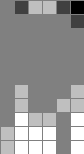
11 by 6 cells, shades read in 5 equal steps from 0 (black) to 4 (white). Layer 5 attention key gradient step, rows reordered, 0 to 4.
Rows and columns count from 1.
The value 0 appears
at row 1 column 6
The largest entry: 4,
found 10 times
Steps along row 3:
same same same same same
